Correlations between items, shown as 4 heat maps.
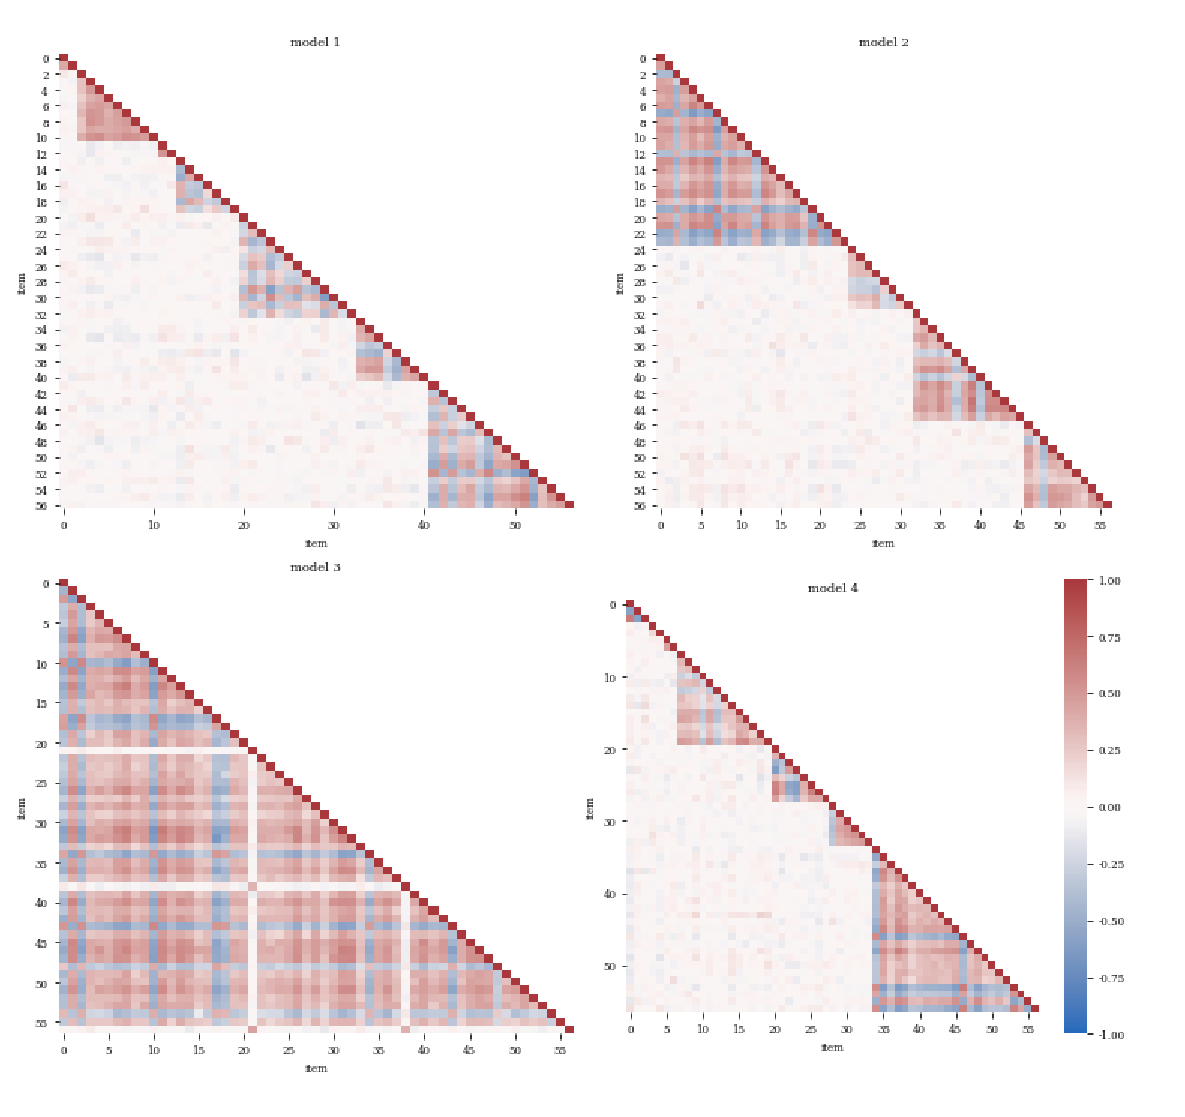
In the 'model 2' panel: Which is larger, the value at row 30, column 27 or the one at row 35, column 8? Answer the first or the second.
the first
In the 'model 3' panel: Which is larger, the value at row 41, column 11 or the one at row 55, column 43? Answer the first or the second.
the first
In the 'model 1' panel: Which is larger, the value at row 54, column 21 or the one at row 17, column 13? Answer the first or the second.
the second
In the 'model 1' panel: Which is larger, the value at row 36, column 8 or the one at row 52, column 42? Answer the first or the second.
the first
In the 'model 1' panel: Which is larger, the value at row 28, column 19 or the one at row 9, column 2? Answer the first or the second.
the second
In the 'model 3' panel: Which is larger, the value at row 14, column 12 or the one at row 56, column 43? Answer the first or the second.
the first
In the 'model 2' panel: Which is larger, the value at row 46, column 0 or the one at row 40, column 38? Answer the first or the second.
the first
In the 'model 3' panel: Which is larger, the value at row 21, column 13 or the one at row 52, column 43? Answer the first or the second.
the first
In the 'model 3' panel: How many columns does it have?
57
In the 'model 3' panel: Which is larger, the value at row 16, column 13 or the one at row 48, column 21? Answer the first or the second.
the first
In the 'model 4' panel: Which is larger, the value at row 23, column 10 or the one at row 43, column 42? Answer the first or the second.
the second
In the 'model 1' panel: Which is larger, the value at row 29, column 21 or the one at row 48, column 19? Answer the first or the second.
the first
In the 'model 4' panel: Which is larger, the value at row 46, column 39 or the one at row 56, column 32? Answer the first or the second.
the second
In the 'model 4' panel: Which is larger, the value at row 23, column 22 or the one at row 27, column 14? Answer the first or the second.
the first
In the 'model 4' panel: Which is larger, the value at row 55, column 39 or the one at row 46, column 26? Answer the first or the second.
the first
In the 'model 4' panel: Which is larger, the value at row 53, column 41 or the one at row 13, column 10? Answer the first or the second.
the second
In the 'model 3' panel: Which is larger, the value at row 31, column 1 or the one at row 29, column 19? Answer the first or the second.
the first
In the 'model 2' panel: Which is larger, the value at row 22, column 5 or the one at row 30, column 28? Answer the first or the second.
the second
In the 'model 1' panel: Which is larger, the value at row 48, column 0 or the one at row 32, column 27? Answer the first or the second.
the second
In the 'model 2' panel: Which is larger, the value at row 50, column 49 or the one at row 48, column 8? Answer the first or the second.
the first
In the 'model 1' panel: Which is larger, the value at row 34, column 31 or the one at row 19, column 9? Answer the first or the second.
the second
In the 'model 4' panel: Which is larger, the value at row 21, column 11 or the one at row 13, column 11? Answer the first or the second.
the second
